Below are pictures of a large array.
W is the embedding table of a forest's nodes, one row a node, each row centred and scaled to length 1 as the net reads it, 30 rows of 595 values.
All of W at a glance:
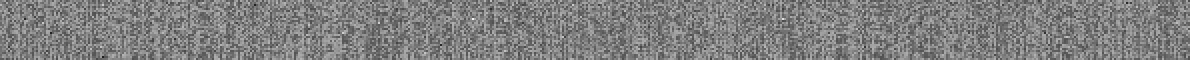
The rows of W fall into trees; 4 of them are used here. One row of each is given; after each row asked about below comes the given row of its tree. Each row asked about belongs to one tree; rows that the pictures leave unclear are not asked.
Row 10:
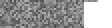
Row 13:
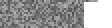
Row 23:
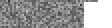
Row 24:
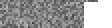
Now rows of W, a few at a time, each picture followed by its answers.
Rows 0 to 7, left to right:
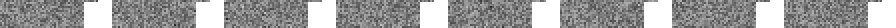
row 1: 23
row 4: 10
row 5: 13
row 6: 24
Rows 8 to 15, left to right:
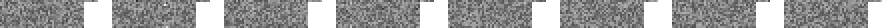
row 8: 10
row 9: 23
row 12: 24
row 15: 13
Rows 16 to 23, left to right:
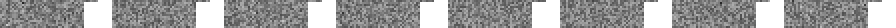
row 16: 13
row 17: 24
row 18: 10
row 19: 24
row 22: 13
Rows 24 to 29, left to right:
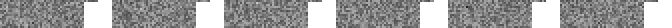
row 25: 23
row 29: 24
